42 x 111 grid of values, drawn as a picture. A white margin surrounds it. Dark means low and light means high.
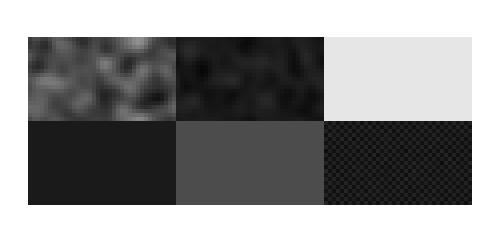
It is made of 2 by 3 panels. Panel 1,1: low, blotchy. Panel 1,2: very low, blotchy, faint in contrast. Panel 1,3: very high, flat. Panel 2,1: very low, flat. Panel 2,2: low, flat. Panel 2,3: very low, checkered, faint in contrast.
